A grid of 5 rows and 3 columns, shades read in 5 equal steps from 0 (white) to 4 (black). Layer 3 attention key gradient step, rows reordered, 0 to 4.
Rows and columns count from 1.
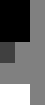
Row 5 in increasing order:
0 0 2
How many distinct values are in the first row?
2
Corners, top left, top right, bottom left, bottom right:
4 2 0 2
